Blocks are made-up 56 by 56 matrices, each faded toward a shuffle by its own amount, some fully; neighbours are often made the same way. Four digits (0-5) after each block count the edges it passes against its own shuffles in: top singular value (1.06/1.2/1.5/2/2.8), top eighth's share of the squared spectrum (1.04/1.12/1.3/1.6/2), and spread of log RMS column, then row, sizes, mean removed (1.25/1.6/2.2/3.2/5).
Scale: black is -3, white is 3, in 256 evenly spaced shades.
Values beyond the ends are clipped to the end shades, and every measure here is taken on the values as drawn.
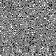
3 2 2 0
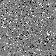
0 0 0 0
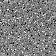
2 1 0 0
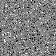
2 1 0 0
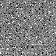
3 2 0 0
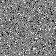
1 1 0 0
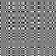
5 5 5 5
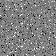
0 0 0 0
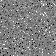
0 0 0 0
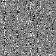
1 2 3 0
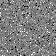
0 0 0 0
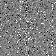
1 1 1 0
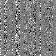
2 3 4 0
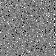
2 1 1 0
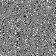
1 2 1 0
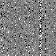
2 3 3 0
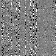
2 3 4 0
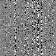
2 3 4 0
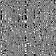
4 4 3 2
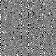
4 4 3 1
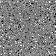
2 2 1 0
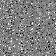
3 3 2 0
